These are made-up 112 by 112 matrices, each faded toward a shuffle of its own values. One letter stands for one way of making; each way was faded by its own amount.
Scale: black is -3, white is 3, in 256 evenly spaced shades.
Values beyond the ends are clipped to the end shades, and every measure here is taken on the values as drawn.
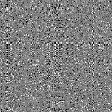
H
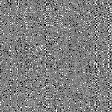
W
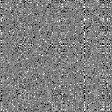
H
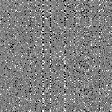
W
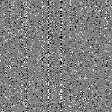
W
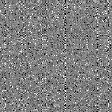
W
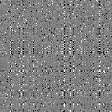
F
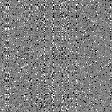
W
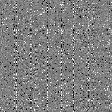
W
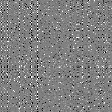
F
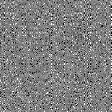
W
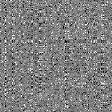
W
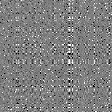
F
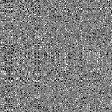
H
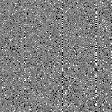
H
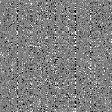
W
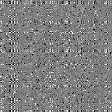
F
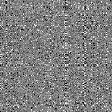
H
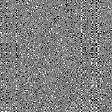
W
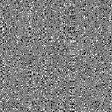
W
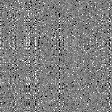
W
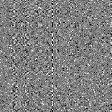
H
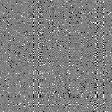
F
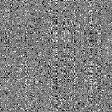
H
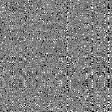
W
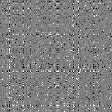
F
